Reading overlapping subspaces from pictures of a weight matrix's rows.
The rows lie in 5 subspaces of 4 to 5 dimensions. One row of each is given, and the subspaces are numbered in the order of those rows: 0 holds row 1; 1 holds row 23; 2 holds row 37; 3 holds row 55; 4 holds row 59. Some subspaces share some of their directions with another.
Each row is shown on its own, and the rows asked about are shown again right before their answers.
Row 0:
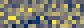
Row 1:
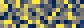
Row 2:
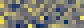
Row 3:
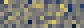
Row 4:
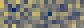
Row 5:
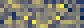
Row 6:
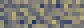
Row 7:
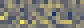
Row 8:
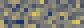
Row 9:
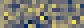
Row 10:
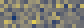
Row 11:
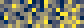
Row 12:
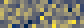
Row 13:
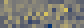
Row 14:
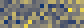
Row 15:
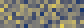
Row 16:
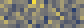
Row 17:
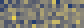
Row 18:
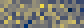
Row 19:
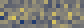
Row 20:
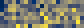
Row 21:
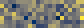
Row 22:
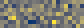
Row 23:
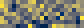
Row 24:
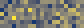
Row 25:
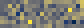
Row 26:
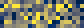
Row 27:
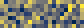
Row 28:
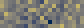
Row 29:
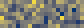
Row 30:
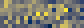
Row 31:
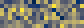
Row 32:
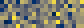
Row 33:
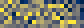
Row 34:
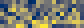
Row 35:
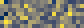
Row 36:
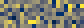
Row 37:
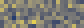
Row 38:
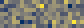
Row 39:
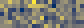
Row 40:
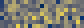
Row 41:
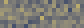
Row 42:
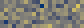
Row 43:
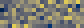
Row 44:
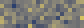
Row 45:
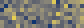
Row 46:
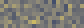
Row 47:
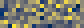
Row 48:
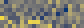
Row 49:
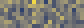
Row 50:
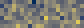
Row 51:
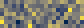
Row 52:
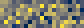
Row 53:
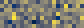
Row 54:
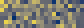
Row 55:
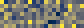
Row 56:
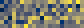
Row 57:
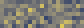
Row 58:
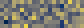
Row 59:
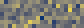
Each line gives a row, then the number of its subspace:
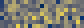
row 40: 1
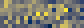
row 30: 1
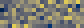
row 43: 4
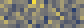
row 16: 3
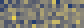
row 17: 2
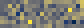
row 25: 2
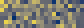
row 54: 0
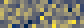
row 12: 4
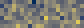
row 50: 3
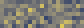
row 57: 0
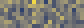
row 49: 3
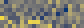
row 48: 1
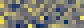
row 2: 2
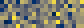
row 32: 0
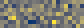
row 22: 4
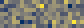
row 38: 4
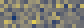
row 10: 4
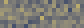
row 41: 4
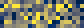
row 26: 1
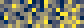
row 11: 3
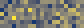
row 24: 0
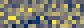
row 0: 0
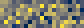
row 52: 0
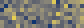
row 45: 4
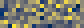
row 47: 4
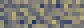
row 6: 0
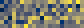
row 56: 4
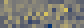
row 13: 1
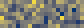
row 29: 3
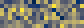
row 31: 3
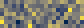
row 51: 2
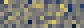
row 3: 3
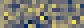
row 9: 2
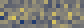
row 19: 0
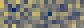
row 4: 2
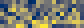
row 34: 1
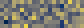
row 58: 2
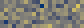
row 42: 4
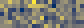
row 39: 3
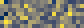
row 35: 0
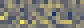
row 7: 0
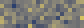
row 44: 2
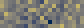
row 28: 3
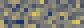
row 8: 2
